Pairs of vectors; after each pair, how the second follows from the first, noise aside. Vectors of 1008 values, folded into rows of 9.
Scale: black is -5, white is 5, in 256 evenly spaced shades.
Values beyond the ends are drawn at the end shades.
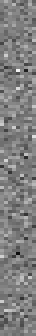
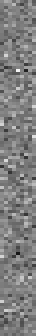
copied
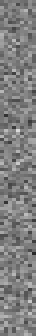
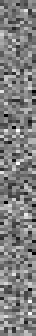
scaled up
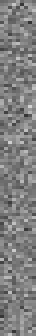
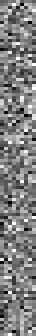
scaled up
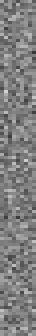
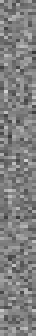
copied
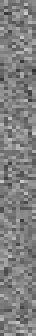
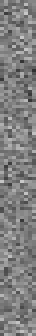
copied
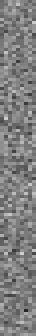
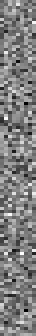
scaled up
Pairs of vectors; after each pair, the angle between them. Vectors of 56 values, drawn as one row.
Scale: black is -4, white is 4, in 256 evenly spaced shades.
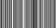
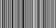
nearly opposite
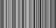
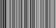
orthogonal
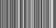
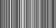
orthogonal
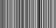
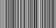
nearly opposite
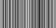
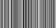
partly opposed
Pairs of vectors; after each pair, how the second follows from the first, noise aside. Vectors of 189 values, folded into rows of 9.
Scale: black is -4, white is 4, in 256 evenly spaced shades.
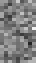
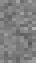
shrunk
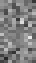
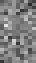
reversed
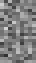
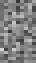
shuffled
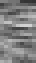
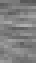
shrunk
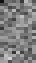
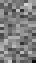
reversed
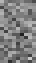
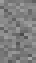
shrunk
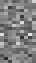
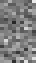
shuffled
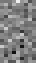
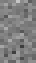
shrunk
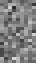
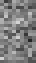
shuffled
